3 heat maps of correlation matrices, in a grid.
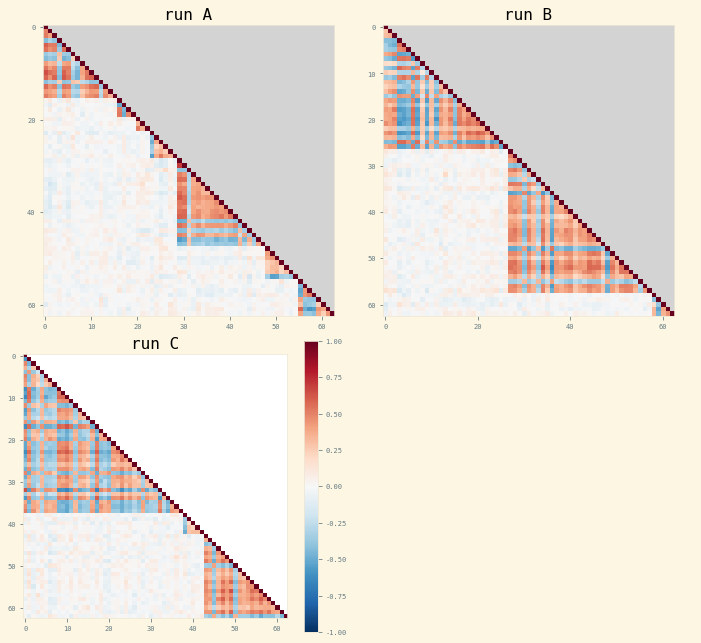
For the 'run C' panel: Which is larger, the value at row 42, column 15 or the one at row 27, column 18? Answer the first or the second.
the first
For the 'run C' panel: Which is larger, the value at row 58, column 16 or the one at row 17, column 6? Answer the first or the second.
the first
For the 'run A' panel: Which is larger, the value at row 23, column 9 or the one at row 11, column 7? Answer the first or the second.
the first
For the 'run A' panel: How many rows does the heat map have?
63
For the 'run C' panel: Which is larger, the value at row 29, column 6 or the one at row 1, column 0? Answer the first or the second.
the first
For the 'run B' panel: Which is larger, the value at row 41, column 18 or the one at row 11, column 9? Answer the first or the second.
the second
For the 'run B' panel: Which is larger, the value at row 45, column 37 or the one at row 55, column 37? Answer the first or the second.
the first
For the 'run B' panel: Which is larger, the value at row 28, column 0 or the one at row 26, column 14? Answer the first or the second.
the second
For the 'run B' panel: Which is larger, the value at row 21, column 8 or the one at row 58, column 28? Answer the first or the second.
the first
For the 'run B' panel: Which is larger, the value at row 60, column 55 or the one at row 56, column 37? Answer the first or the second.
the second
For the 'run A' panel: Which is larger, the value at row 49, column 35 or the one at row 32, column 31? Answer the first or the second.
the first
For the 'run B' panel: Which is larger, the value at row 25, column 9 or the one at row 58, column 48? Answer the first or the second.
the first
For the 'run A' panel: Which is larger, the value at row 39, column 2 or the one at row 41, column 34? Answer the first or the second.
the second
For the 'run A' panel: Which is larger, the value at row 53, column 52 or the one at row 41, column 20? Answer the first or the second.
the first
